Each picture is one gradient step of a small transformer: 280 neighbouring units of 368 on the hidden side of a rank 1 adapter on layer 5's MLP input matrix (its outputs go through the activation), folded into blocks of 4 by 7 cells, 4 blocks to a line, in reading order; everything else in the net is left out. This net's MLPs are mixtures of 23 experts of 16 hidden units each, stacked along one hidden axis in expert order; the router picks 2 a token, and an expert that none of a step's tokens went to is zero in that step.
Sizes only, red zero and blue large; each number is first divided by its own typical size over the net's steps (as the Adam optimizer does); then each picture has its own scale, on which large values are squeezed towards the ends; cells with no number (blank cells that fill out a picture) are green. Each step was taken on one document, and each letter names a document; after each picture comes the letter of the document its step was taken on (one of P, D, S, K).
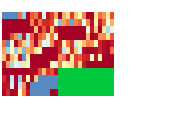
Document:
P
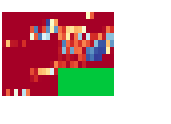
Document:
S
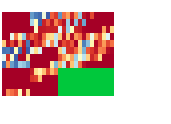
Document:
P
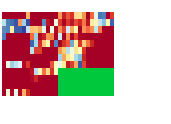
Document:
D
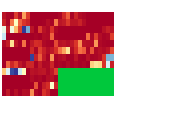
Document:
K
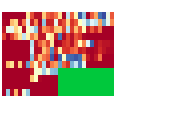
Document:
D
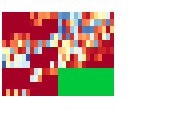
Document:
P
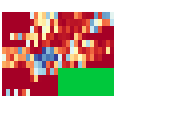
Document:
D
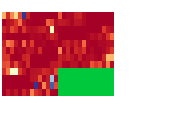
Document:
K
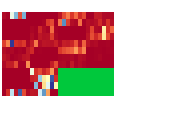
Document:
K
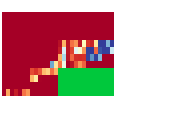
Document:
S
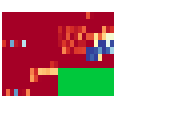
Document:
S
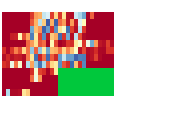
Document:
D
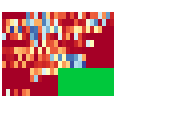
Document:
D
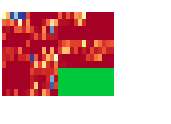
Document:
K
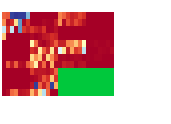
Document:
K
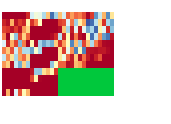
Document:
P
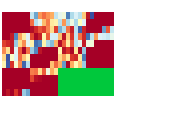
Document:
P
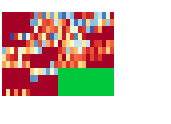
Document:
P
